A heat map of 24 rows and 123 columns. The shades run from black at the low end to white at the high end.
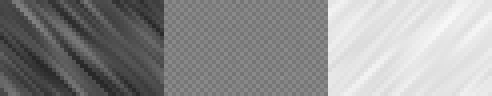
The table splits into one row of 3 panels. Panel 1,1: low, slanting down to the right. Panel 1,2: middling, checkered, faint in contrast. Panel 1,3: very high, slanting up to the right, faint in contrast.
